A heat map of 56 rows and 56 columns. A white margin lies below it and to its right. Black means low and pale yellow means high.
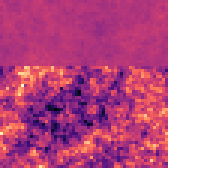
Mirror symmetry: none. Grain: blotchy. Slope: none. Seam: horizontal, 40% of the way down, the top part calmer.
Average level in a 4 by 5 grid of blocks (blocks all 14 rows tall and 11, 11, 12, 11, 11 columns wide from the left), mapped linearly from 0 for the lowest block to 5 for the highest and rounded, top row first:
33223 | 34233 | 30025 | 31324
